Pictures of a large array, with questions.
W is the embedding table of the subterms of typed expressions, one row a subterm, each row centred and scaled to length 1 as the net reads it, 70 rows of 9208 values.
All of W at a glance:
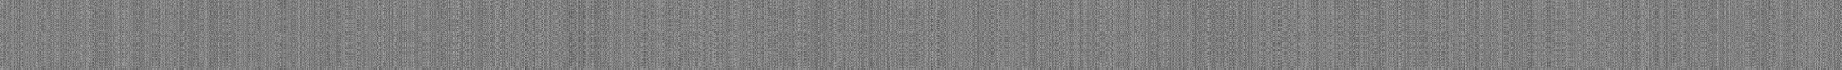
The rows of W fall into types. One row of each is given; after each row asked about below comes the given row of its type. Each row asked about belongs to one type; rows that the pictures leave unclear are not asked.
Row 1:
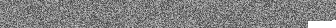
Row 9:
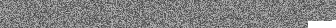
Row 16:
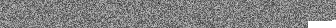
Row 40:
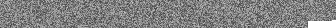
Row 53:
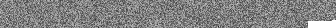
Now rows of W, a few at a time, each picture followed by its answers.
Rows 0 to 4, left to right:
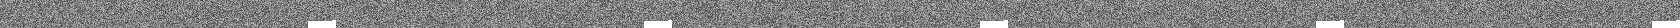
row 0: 53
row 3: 53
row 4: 53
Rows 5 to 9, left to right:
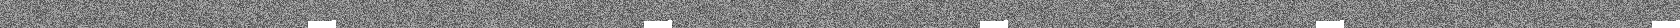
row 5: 40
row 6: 53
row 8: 1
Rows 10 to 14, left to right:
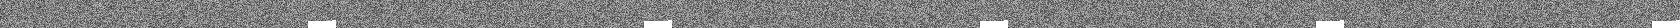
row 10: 1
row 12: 40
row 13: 40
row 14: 40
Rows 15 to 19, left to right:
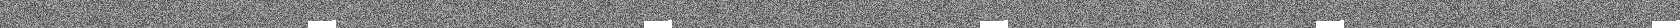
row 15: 9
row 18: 53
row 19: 1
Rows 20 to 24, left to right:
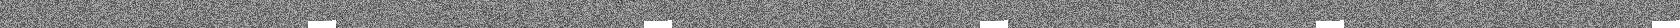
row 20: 16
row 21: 40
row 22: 16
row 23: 9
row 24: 16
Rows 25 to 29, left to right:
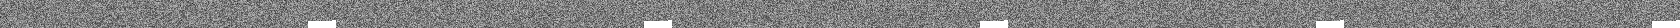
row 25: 1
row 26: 16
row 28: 16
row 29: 1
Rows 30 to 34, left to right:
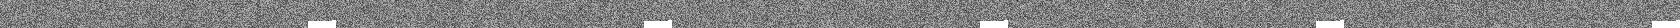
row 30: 40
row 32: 53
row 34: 9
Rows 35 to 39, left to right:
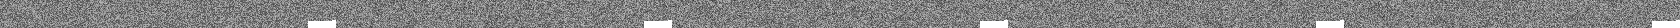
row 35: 16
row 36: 40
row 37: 1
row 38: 16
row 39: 9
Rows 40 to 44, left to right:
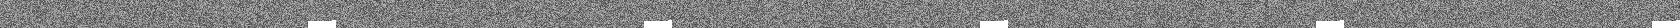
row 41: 1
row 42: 16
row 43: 40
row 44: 53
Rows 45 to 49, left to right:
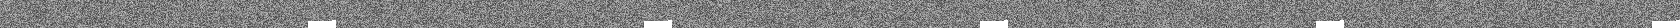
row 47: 1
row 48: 53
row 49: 16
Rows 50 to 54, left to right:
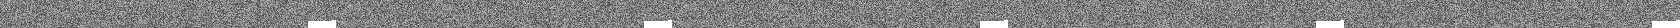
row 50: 40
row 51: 16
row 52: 16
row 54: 9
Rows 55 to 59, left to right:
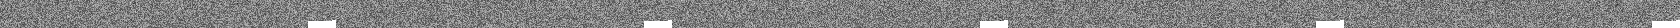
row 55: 16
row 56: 9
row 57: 53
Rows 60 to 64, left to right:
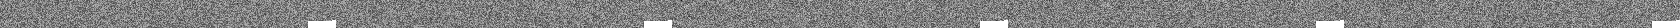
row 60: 16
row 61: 40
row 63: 1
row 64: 40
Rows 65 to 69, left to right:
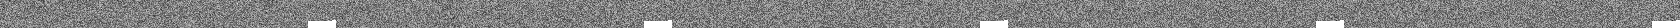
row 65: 1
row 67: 16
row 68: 53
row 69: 53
